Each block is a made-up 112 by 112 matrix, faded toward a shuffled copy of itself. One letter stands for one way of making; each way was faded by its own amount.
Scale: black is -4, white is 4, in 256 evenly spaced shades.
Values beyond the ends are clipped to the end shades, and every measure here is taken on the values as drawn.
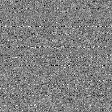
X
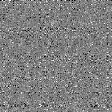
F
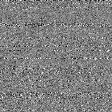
X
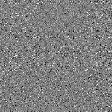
F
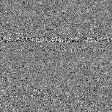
X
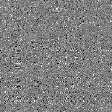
F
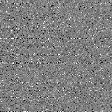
F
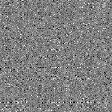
F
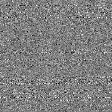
X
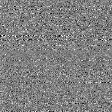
X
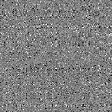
F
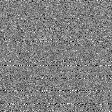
X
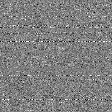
X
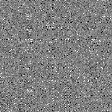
F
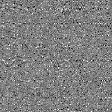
F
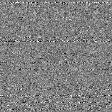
X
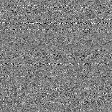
X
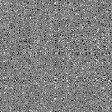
F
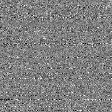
X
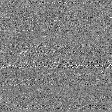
X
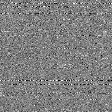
X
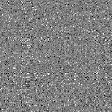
F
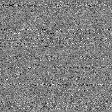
X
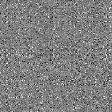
F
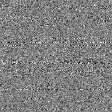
X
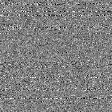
X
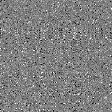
F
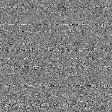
X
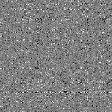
F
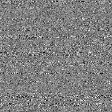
X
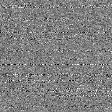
X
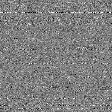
X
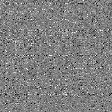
F
